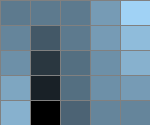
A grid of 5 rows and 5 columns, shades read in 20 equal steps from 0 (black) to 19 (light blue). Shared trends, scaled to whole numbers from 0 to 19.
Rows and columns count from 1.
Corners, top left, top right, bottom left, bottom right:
11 19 16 12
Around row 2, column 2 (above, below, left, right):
11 5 12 11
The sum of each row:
66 62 57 55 49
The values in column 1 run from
11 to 16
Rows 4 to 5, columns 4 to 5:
13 14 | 12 12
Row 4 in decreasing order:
15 14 13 10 3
